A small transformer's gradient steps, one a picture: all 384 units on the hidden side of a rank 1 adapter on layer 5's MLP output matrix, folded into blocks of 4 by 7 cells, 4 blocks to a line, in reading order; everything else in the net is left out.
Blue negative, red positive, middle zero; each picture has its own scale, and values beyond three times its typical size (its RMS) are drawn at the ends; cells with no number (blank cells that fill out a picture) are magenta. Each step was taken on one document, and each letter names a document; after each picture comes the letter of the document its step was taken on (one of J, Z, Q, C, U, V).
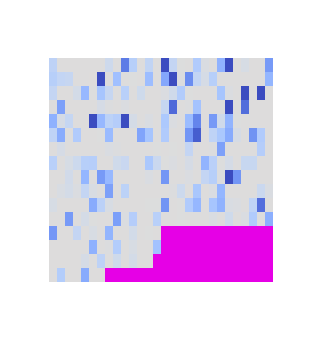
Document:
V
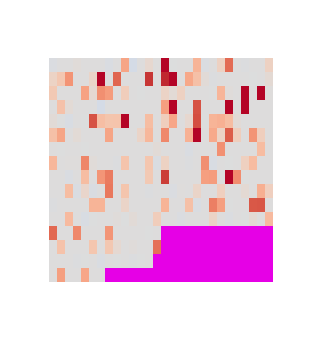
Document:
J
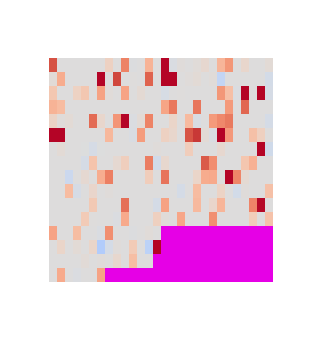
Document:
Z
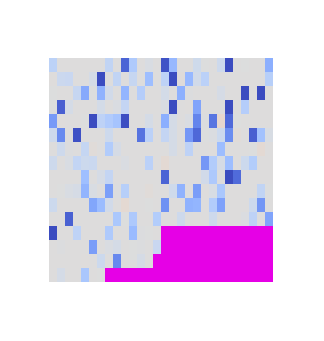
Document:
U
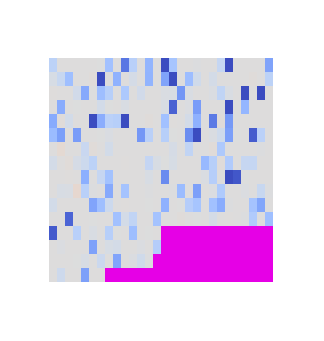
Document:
U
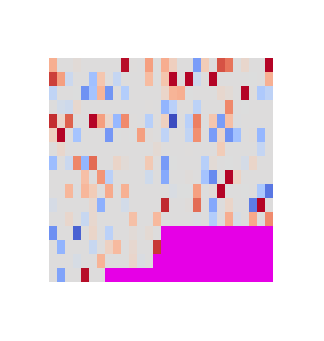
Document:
J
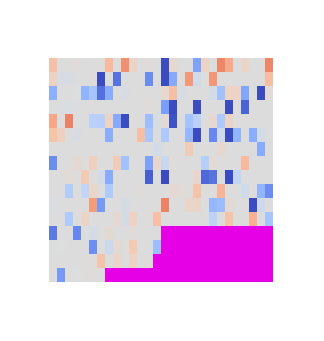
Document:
J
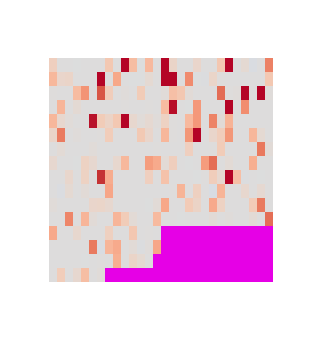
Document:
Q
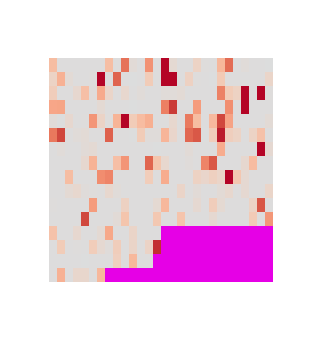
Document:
Z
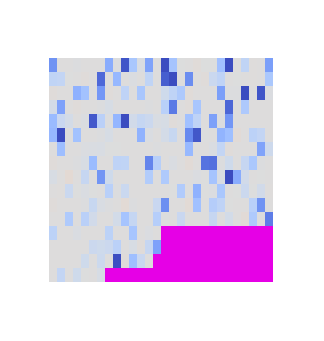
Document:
Q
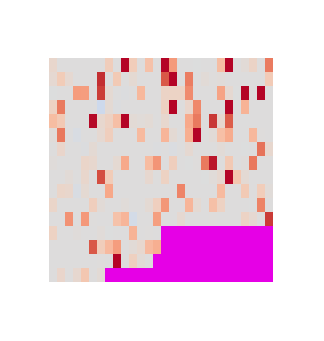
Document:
Q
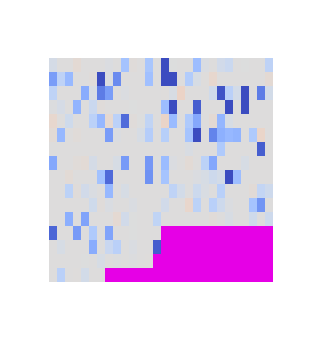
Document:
J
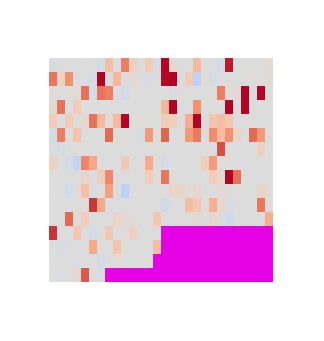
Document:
V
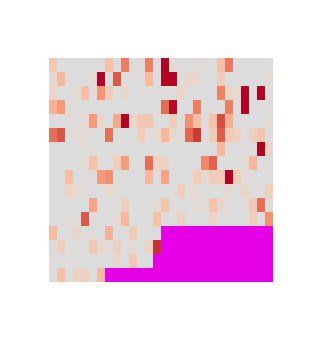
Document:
Z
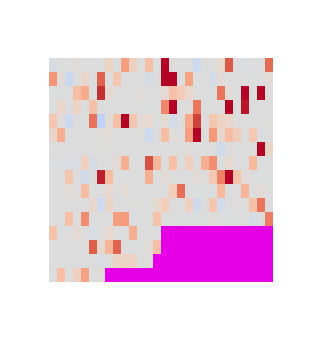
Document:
Q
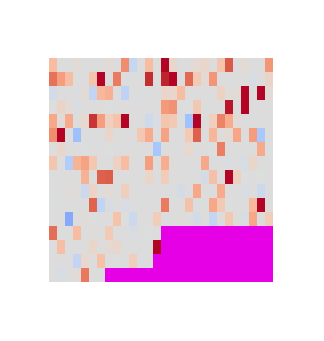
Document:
J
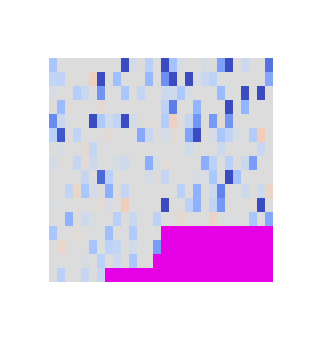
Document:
U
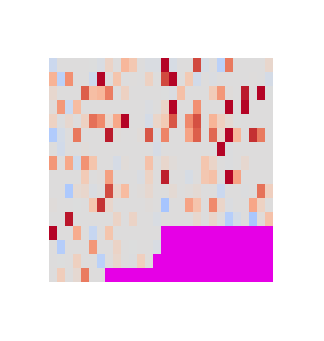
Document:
V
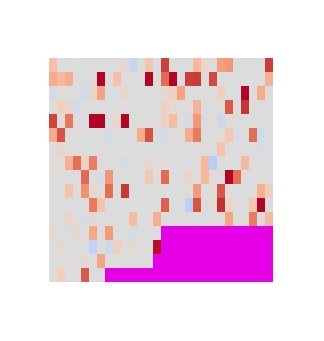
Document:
V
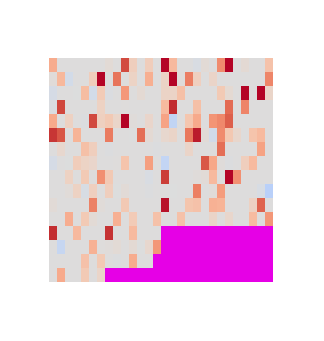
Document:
U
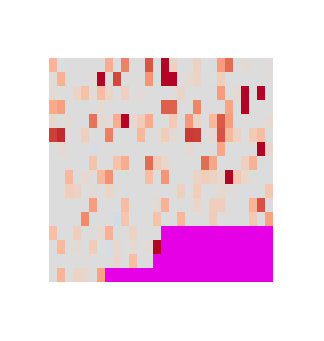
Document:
Z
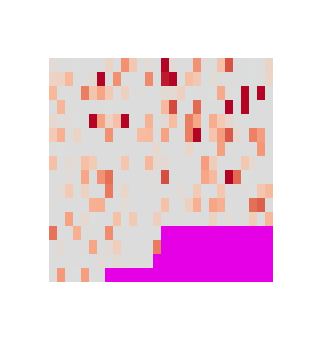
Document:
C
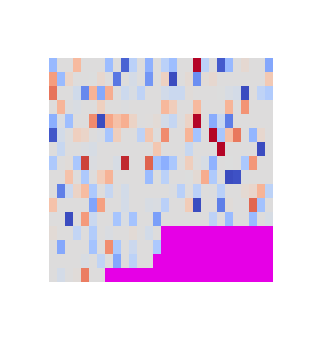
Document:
J
